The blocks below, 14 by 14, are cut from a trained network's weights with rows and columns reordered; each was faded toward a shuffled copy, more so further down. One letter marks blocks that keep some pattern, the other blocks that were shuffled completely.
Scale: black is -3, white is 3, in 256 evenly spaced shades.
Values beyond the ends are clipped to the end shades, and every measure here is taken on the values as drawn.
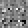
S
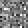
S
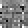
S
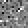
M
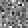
M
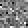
M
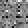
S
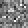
M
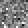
M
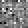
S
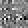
S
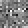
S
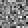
S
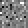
M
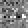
S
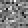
M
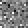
M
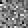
M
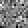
M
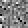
M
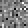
M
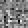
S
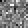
M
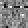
S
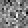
M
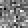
S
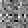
S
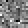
S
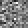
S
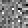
S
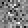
M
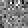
S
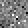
M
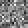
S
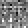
S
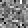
M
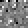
S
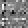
S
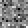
M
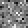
M
